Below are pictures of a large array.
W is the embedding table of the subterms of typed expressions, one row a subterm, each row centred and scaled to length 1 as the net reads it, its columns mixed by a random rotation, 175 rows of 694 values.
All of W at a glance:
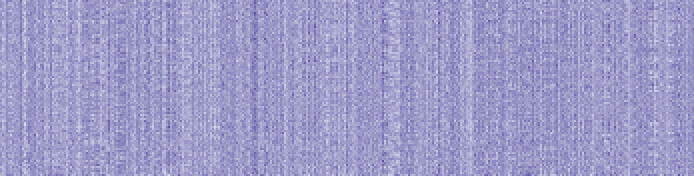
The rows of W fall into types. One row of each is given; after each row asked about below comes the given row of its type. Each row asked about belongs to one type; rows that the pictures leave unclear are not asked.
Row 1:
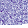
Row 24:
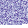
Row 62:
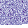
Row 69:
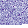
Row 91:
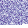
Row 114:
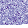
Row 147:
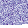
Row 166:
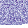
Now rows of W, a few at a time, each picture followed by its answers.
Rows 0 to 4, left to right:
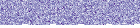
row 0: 24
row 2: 114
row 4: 91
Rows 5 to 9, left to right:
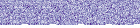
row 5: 69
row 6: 69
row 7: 1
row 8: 69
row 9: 24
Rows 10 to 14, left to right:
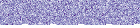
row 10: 147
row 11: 91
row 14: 69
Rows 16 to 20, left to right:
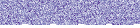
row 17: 1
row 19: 147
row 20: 166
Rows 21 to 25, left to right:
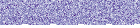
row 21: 114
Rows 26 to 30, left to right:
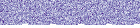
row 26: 1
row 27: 24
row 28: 69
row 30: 24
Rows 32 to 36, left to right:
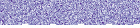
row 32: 1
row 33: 147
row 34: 1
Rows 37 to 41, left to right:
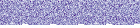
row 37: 91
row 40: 91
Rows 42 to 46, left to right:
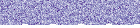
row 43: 147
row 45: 166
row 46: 114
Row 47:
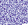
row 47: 166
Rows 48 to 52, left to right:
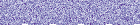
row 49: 69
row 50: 166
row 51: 69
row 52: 114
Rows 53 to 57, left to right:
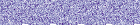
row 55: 69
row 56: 147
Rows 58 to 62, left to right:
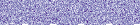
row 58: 91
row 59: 24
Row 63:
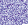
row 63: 114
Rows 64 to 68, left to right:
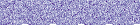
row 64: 147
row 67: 62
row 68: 62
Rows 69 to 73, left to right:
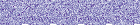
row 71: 62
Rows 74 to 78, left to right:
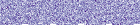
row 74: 114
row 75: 91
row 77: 1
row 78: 166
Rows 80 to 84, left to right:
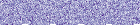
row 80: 147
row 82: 147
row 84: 24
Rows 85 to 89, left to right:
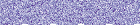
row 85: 147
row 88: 69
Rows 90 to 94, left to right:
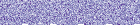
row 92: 62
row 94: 114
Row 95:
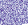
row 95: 1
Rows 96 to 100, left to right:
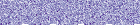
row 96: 91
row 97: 147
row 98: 1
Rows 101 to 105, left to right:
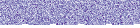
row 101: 62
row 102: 166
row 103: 91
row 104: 1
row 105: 91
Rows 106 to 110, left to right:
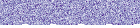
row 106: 147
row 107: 114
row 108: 69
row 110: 69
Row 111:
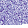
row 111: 1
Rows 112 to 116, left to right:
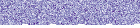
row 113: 91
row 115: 1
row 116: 1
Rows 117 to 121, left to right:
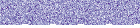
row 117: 114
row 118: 1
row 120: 1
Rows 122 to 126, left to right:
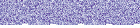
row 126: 69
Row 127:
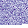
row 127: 69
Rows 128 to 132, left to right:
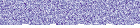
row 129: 1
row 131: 91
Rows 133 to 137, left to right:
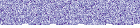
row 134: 147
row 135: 147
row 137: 69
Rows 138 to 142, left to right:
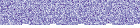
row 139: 1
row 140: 166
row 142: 166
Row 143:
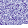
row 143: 114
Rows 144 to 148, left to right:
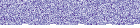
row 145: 62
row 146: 24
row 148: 24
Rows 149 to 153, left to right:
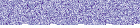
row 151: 62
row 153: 69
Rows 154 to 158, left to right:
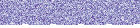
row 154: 91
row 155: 114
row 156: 69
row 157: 91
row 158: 69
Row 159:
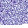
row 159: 1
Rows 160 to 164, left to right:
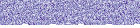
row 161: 114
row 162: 91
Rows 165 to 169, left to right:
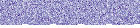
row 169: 114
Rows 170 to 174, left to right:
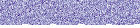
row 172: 24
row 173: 62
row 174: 24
